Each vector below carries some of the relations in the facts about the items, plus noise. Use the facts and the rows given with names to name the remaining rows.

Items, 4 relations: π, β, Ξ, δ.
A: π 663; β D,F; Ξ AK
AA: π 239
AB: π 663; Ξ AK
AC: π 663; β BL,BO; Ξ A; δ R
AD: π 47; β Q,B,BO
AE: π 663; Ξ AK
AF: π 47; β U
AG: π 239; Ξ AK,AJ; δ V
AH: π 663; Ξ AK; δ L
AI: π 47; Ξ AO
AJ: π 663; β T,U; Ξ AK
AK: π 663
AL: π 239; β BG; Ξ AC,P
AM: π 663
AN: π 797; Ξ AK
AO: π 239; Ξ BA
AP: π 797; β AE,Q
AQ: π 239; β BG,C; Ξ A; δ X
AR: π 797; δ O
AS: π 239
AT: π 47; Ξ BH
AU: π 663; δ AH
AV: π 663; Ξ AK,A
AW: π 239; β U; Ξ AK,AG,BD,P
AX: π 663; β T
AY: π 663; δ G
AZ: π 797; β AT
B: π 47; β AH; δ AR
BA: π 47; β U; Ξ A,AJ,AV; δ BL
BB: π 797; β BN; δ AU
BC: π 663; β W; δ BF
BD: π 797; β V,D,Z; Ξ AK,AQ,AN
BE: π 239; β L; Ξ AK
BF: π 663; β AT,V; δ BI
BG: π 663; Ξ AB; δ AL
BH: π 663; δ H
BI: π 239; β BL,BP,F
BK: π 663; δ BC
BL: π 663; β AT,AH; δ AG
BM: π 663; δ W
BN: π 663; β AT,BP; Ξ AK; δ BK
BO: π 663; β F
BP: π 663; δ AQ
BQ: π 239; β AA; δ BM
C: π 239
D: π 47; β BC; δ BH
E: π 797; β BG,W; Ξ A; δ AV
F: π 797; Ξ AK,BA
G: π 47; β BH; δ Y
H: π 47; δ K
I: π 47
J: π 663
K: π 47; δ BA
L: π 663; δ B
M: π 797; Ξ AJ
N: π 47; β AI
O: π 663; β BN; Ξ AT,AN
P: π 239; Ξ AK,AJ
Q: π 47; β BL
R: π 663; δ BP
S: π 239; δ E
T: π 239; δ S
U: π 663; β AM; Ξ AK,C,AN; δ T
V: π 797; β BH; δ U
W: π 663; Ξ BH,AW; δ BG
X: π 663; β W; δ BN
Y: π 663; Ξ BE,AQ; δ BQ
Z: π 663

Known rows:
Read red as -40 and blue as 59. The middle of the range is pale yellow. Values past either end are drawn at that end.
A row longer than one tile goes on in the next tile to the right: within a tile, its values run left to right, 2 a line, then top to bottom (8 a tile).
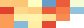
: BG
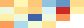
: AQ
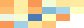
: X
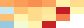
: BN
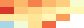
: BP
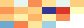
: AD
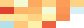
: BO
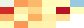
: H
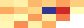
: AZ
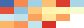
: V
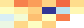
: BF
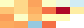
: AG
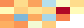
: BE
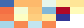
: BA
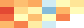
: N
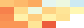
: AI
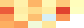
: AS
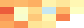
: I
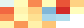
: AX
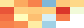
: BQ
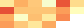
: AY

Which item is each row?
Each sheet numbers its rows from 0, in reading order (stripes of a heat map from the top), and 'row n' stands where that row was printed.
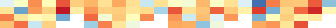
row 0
AW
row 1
B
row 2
S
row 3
BH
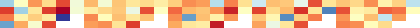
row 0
U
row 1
M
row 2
Y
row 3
W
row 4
AA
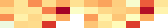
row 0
AE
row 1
AB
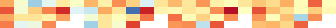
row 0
C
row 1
AC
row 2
P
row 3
J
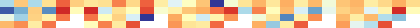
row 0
BD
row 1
AM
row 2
AL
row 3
BC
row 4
AK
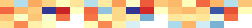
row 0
AP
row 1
AF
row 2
BI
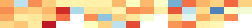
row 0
F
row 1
AV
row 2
G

